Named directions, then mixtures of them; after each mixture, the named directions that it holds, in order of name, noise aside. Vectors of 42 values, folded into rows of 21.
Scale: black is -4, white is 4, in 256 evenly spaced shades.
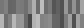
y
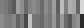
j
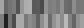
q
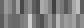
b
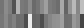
b, j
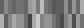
y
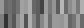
j, q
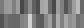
b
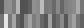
b, q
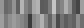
b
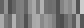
j, y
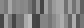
y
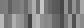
y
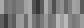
b, q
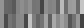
j, q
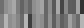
j, q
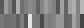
b, j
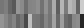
j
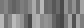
y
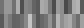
b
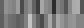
b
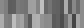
y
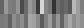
b, y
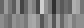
b, y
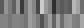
b, y
